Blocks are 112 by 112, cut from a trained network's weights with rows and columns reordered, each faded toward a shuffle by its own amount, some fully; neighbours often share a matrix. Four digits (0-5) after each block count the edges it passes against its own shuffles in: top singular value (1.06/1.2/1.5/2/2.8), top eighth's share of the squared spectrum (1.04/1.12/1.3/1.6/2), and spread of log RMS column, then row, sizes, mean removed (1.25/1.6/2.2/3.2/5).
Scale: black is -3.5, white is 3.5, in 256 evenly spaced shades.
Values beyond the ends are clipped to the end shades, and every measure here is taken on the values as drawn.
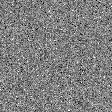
1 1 0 0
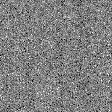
2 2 1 1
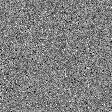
0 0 0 0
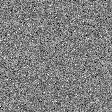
0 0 0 0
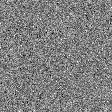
0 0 0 0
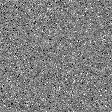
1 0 0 0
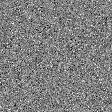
2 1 0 0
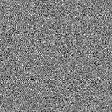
4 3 0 2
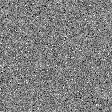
0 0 0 0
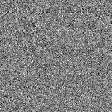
3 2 0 1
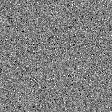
2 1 0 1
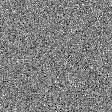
2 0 0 0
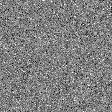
2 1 0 0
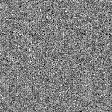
3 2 0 1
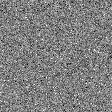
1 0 0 0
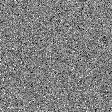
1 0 0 0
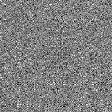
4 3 2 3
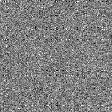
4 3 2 2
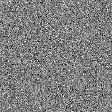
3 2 1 1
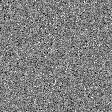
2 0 0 0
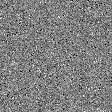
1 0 0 0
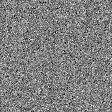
2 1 0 0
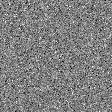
2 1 0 0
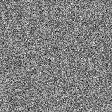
3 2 0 0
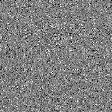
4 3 1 2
